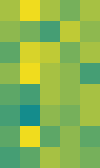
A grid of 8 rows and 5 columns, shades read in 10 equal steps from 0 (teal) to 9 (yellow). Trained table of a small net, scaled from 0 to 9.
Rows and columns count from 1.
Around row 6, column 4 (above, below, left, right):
5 5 5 6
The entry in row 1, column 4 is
4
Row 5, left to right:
3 2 6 5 6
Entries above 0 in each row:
5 5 5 5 5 4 5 5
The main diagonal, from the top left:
6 4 7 5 6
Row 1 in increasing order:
4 6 6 6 9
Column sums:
29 44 41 39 38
